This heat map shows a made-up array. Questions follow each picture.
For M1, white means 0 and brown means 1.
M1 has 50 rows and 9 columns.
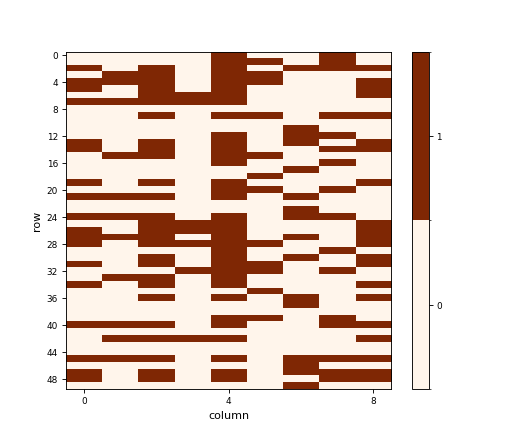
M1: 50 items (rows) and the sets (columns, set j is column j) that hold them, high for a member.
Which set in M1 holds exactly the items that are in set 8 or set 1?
2
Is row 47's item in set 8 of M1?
yes
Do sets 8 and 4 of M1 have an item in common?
yes
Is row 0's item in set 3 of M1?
no
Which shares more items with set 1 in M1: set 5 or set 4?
set 4
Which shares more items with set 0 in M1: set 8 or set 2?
set 2
